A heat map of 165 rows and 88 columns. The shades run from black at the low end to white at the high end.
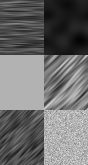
It is made of 3 by 2 panels. Panel 1,1: low, streaked across. Panel 1,2: very low, smooth, faint in contrast. Panel 2,1: high, flat. Panel 2,2: middling, slanting up to the right, strong in contrast. Panel 3,1: low, slanting up to the right. Panel 3,2: high, fine-grained.
